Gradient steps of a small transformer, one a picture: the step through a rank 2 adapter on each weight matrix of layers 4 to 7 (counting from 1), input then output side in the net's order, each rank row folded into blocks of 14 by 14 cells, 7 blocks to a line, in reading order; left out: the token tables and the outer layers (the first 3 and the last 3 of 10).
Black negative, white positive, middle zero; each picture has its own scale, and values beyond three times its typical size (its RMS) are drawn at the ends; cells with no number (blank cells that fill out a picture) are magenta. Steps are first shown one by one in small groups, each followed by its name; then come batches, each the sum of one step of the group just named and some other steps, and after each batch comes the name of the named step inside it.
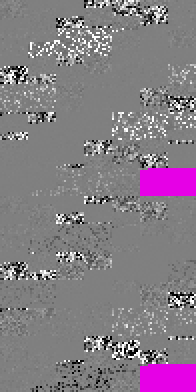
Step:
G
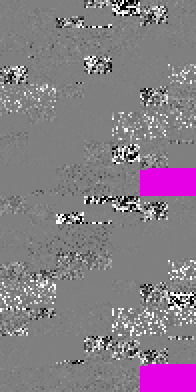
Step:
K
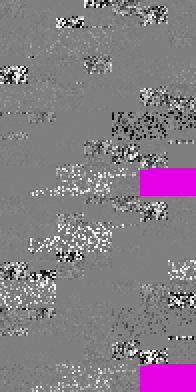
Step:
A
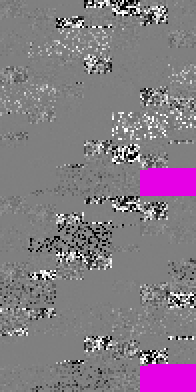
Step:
K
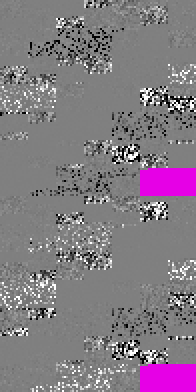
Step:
A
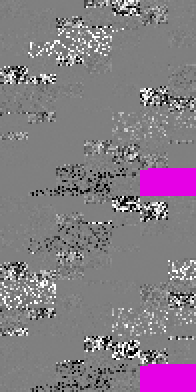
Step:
G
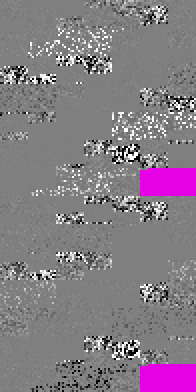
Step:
G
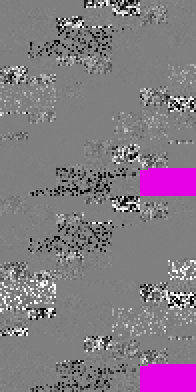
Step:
K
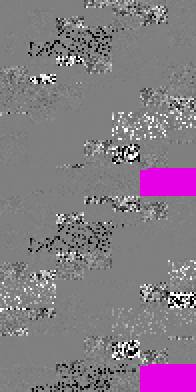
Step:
K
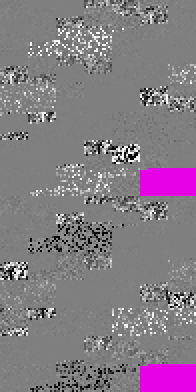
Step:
K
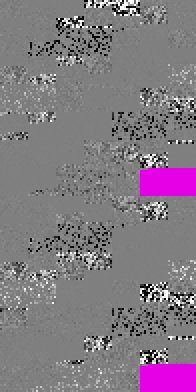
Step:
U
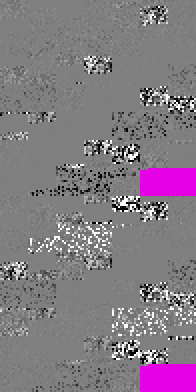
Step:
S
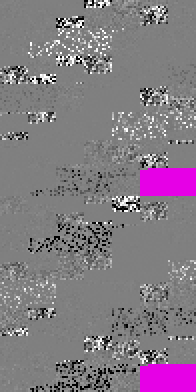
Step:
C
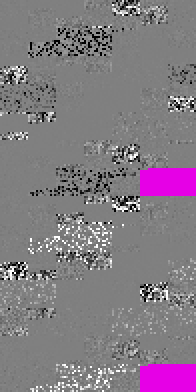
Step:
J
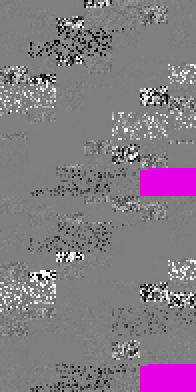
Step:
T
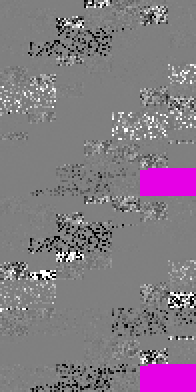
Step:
T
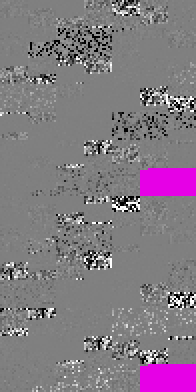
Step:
J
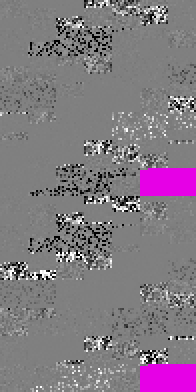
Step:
J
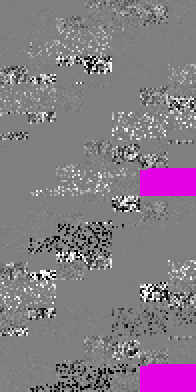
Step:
C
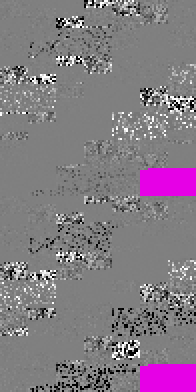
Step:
S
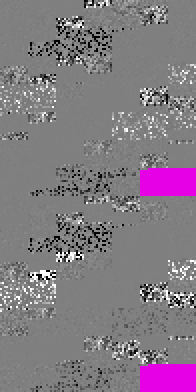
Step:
T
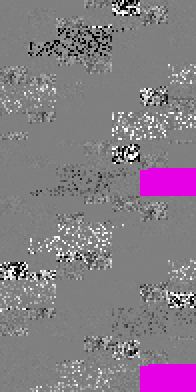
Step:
J
